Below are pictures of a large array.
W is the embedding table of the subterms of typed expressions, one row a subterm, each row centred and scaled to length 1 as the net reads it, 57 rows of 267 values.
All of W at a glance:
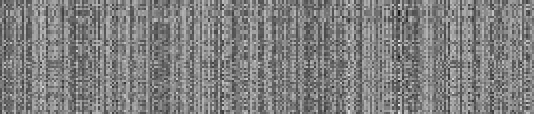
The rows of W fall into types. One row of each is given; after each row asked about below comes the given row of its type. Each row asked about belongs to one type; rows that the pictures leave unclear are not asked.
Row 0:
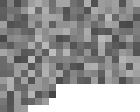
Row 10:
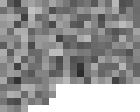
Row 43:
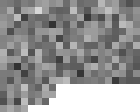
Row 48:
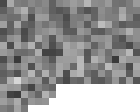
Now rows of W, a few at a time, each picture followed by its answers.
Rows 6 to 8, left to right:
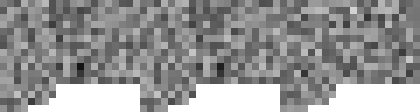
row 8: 43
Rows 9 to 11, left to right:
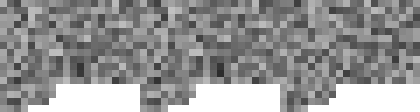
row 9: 10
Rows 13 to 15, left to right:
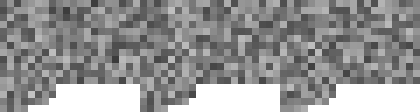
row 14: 0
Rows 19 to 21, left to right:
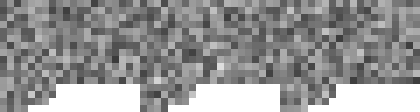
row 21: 43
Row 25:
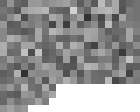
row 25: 43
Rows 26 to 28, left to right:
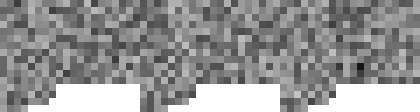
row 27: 0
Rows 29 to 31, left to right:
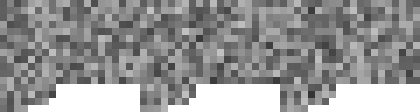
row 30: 43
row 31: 43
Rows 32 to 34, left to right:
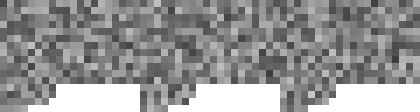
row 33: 43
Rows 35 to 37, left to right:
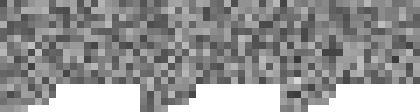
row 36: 0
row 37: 48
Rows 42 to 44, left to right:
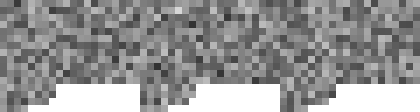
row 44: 0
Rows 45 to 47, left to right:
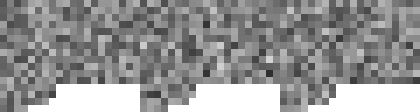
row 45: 0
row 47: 43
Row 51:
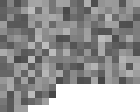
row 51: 0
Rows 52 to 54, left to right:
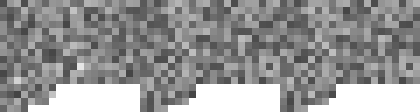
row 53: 0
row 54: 0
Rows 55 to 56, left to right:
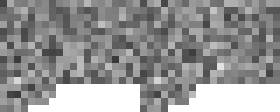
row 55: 48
